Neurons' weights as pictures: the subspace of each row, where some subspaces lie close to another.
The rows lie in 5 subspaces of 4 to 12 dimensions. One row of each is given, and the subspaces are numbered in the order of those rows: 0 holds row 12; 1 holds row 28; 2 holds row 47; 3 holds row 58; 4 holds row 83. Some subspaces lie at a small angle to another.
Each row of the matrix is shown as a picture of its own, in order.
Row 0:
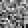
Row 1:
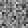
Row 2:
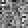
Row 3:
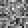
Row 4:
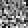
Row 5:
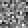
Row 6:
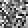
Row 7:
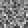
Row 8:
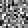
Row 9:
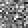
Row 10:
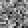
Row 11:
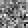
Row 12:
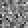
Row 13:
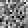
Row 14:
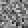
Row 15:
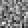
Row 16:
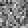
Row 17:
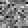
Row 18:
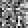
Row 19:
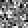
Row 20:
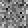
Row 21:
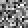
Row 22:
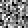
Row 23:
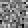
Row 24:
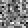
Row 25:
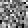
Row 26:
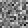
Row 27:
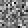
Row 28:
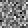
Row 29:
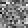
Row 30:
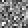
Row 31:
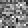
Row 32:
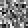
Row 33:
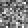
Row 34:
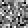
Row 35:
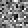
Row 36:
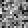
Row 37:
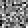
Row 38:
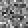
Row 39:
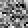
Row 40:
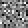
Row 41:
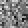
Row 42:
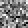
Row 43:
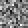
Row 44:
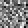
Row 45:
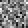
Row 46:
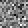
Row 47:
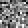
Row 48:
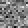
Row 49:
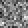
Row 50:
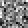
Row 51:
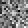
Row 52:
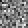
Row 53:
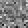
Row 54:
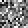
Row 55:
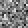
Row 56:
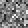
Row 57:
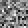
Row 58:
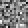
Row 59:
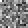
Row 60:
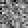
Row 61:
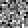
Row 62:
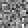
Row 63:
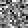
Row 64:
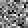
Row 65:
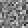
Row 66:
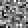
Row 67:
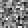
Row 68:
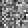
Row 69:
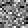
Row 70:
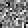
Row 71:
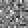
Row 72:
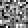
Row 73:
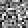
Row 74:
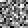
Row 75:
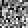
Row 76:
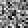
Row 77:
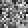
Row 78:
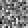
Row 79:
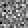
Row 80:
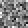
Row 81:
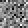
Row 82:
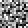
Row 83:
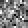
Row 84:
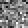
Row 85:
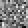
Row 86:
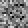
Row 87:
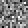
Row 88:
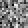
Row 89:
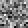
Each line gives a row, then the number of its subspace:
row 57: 0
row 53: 0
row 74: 4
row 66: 3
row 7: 0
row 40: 4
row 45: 4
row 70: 0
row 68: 4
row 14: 0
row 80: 3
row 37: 0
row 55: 4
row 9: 0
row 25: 2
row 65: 1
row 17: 0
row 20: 4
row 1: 1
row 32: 2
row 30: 3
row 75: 3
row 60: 2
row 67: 0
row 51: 0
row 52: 4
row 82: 4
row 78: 2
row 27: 0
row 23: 2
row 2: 2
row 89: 1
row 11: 4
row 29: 0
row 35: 0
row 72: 3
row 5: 3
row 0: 4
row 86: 2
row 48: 0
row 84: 3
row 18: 0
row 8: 0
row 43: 4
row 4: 0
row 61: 3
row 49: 3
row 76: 0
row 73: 0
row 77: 4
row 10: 1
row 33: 0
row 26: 1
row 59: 4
